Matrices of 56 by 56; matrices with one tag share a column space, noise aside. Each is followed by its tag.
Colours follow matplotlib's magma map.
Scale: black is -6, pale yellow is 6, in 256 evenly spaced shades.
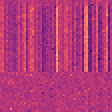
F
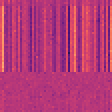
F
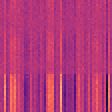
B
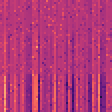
B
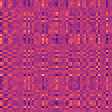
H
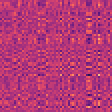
H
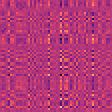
H
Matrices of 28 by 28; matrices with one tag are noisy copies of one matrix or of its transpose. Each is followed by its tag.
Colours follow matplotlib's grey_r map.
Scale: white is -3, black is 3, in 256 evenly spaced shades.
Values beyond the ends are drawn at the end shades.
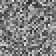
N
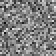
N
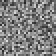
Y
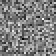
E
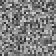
E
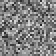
N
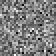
E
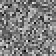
N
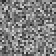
E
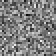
Y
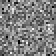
E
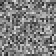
E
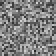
E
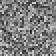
N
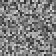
Y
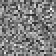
Y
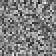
Y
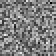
Y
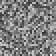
N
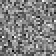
E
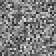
E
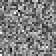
Y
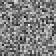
E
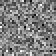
Y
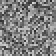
N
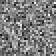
E
